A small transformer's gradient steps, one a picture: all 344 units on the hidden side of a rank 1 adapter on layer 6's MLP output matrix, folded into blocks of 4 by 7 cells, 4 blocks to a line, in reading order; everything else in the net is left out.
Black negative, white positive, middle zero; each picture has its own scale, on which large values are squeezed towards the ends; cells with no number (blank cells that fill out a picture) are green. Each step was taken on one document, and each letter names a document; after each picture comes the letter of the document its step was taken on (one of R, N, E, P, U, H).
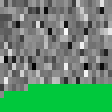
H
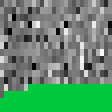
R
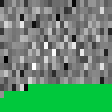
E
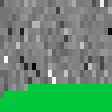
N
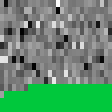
N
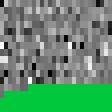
N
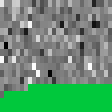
N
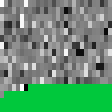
E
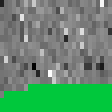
N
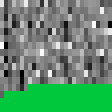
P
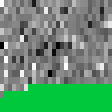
E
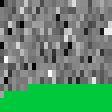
H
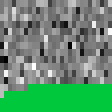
P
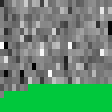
P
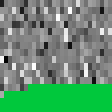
H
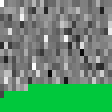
H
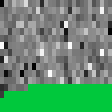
P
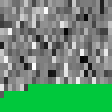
H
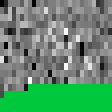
R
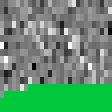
P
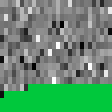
R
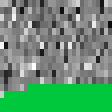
P
